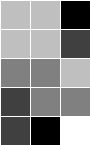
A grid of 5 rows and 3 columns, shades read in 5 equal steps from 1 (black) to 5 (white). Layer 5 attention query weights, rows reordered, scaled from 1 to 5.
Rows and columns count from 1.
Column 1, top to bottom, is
4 4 3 2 2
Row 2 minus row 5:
2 3 -3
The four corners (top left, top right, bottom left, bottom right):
4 1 2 5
